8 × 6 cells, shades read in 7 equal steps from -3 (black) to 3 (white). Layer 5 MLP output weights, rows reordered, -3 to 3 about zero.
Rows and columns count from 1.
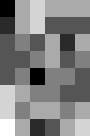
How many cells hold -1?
13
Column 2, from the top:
1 1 0 -1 0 1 0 1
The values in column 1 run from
-3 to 3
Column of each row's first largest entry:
3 3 4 4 2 1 1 1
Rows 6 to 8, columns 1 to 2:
2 1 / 2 0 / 3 1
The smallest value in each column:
-3 -1 -3 -1 -2 -1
